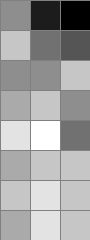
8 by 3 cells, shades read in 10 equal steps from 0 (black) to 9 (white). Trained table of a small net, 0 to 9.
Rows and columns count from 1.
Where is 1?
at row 1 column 2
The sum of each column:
50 49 40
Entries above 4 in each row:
1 1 3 3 2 3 3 3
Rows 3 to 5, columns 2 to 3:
5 7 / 7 5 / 9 4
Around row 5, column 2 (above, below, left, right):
7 7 8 4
